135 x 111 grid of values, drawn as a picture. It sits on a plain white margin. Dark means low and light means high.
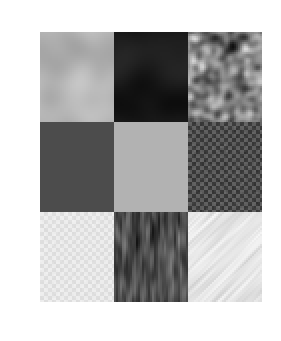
It is made of 3 by 3 panels. Panel 1,1: high, smooth, faint in contrast. Panel 1,2: very low, smooth, faint in contrast. Panel 1,3: middling, blotchy, strong in contrast. Panel 2,1: low, flat. Panel 2,2: high, flat. Panel 2,3: low, checkered. Panel 3,1: very high, checkered, faint in contrast. Panel 3,2: low, streaked downward. Panel 3,3: very high, slanting up to the right, faint in contrast.
